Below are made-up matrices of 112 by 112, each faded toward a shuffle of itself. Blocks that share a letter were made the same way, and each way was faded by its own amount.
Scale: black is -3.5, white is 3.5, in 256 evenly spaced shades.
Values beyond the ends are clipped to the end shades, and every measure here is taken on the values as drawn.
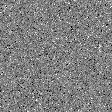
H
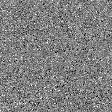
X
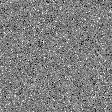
H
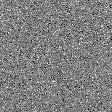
H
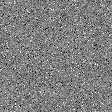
H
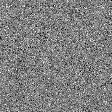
X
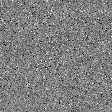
H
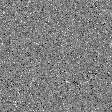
H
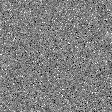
H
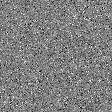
H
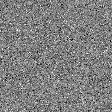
X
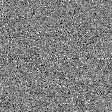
X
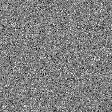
X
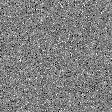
H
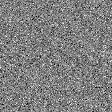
X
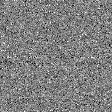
X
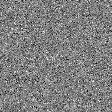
X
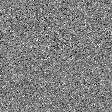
X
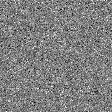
X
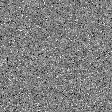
H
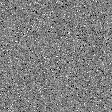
H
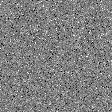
H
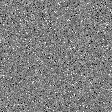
H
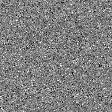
X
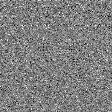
X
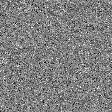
X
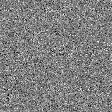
X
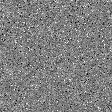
H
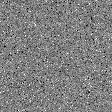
H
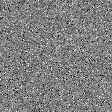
H
